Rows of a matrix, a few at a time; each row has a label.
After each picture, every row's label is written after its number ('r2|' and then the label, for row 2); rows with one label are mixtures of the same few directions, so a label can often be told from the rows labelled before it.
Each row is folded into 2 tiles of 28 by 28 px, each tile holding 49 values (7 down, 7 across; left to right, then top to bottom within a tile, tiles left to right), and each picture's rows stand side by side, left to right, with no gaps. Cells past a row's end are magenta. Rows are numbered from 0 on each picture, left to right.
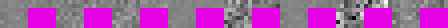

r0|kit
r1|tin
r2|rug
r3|rug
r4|rug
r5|kit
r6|kit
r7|kit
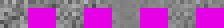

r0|rug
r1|tin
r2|kit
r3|tin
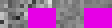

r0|kit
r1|rug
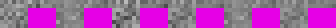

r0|tin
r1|kit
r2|rug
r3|rug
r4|kit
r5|rug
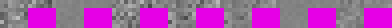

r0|kit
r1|rug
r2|tin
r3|kit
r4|kit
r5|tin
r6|rug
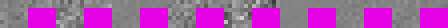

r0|kit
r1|rug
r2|rug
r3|tin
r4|kit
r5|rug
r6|tin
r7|rug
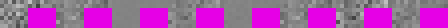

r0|tin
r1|kit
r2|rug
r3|kit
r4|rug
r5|kit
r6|kit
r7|rug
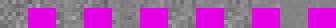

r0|tin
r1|kit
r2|kit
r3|rug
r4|rug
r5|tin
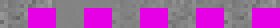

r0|kit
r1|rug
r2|kit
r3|rug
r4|kit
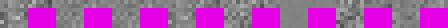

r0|kit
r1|tin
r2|tin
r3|kit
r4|tin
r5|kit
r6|rug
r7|kit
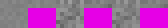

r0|tin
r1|rug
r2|rug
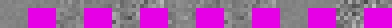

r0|tin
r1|rug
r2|kit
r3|kit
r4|kit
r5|rug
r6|tin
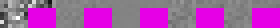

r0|kit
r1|tin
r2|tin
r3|rug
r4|rug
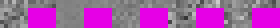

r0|rug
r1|kit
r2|tin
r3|kit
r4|kit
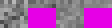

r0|rug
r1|rug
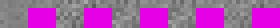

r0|kit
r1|tin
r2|rug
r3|rug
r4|tin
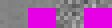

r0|kit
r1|tin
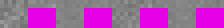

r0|rug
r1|kit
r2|tin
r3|kit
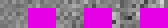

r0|tin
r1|tin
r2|kit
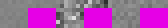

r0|tin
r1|kit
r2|tin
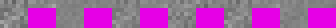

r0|rug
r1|tin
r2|rug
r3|tin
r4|rug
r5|rug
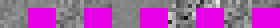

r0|rug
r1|rug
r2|kit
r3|kit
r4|rug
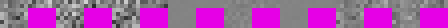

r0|kit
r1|tin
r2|rug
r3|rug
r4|tin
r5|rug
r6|kit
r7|kit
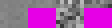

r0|kit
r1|rug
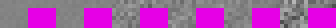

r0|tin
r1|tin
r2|tin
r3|rug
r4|rug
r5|rug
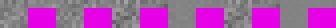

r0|rug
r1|tin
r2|rug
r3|kit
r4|rug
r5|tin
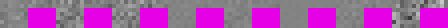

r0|kit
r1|rug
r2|tin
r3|tin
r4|rug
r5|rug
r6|tin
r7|kit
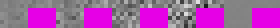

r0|kit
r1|kit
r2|tin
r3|tin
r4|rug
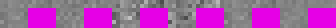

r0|kit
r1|tin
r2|kit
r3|kit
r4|kit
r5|rug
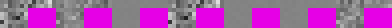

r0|kit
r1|kit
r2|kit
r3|kit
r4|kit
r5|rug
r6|rug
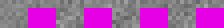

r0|tin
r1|rug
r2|rug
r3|tin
